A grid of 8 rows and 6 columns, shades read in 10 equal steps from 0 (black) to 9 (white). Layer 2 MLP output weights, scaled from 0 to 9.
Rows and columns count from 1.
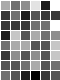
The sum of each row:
33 14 23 26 29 25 23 13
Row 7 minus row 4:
2 -4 1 0 -1 -1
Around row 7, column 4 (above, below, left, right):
5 0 4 3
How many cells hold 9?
2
